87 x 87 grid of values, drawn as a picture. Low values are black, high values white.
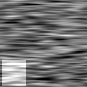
Odd patch: higher, in the bottom left. Ninth with the highest average: bottom left. Mirror symmetry: none. Grain: streaks across.
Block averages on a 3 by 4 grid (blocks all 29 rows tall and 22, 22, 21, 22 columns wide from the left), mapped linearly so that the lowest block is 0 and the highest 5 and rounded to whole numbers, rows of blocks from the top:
0 0 0 1 | 0 0 1 1 | 5 1 0 0
